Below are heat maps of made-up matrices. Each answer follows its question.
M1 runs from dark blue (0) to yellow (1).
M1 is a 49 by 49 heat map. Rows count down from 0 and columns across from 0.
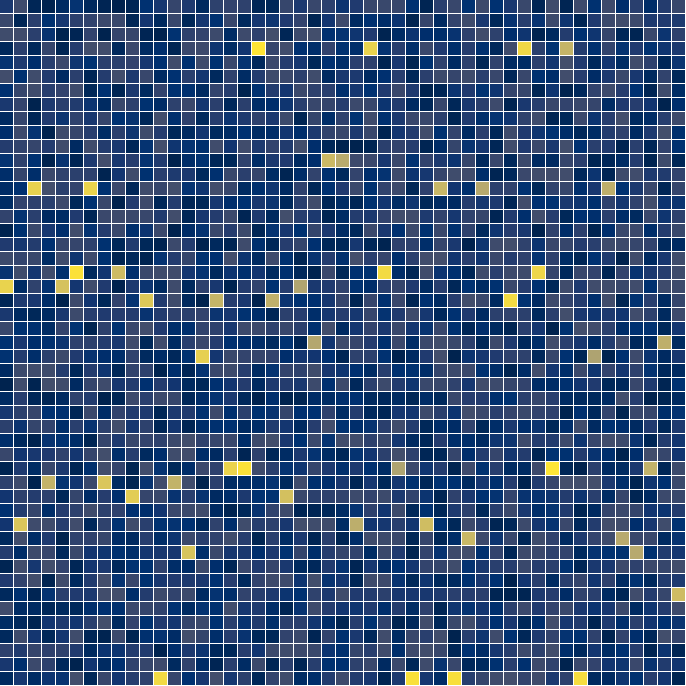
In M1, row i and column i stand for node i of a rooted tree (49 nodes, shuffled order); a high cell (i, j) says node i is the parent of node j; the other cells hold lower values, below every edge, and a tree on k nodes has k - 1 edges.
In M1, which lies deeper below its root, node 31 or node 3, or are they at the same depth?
node 3
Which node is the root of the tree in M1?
35
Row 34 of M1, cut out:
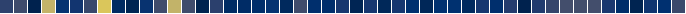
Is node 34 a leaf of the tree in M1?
no
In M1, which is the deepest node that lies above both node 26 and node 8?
19
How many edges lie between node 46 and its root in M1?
6
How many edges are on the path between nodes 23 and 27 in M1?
13
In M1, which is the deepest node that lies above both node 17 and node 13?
33
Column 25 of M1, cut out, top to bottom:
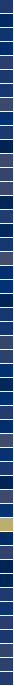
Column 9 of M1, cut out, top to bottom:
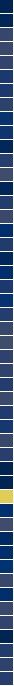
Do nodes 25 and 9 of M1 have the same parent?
no
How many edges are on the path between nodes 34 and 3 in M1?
1
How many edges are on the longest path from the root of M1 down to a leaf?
16
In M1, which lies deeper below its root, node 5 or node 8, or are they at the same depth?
the same depth
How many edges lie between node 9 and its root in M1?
1
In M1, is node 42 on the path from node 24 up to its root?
yes
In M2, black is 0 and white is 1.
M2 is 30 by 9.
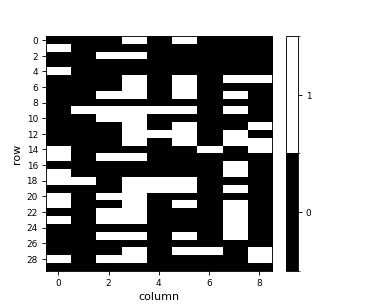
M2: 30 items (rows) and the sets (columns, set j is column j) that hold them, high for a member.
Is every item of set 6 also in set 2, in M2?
no
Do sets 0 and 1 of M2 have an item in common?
yes
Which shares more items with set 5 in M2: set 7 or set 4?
set 7
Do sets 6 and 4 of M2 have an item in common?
no
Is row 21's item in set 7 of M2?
yes
